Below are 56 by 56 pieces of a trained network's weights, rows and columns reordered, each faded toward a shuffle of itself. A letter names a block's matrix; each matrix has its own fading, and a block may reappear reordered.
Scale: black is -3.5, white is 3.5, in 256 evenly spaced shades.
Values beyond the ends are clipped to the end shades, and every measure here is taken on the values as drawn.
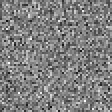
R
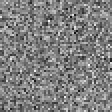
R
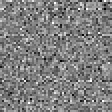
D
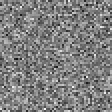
R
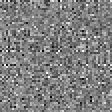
D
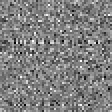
D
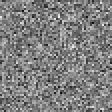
R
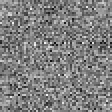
D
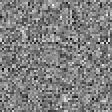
D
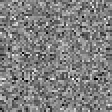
D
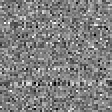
D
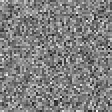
R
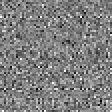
D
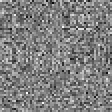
D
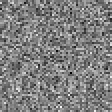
R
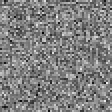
R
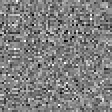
D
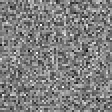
R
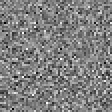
D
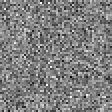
R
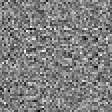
D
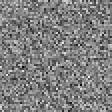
R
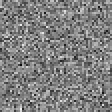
R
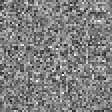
R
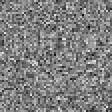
R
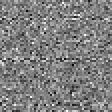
D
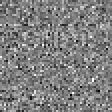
D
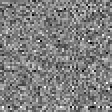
D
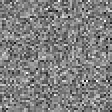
D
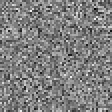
R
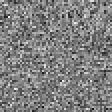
R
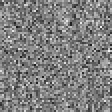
R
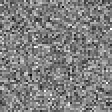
R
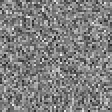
R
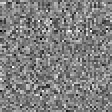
D
